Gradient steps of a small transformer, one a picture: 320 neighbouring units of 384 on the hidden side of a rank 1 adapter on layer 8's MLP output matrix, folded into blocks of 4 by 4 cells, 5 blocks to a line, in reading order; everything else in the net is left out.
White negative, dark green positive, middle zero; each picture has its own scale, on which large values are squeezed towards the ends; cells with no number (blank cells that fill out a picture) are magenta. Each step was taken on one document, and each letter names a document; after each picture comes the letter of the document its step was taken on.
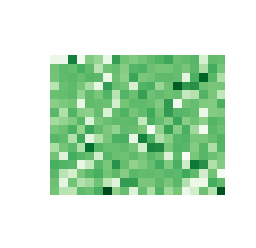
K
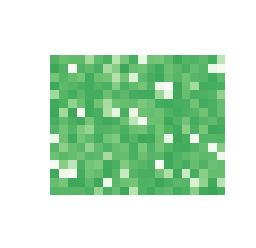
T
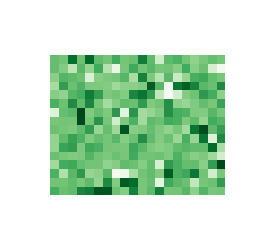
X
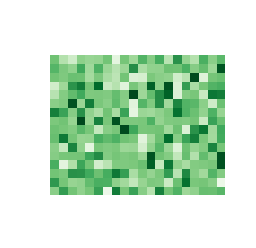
X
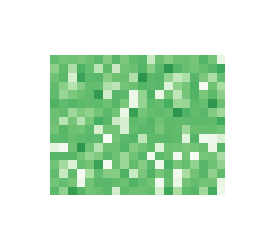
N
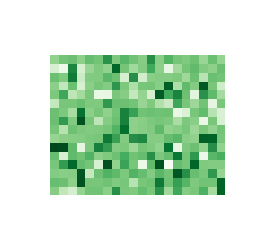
N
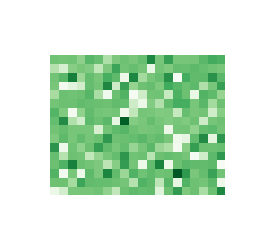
N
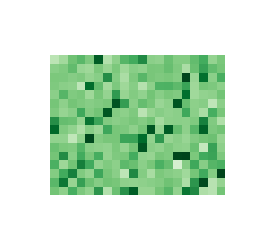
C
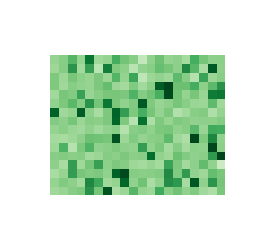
X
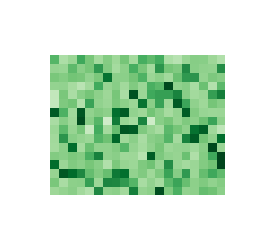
X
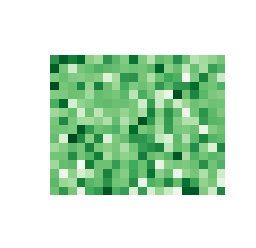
K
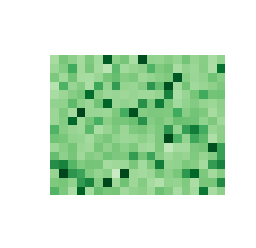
T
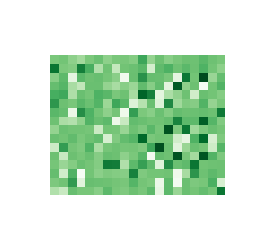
N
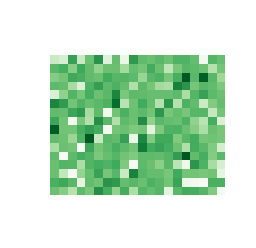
C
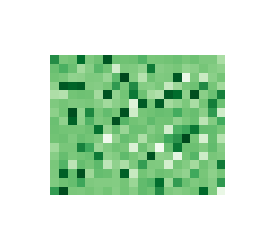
N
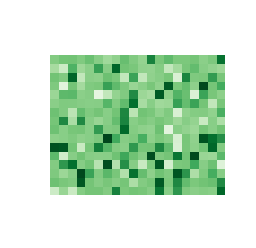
N
